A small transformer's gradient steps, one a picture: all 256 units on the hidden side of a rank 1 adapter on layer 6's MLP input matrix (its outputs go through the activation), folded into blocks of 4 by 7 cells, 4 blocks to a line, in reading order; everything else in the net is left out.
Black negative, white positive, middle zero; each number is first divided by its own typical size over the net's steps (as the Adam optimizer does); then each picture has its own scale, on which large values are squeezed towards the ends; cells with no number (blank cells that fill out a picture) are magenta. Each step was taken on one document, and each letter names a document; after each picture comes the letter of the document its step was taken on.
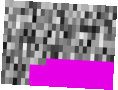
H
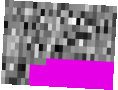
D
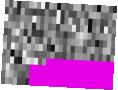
H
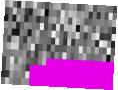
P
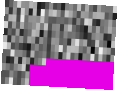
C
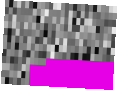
P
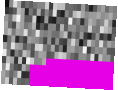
H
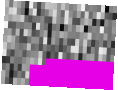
C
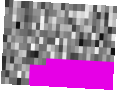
P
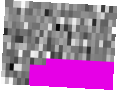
D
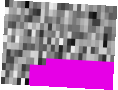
C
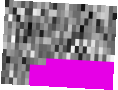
C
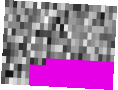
C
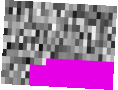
H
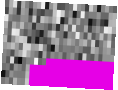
H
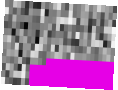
D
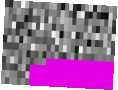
P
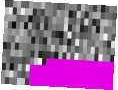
C
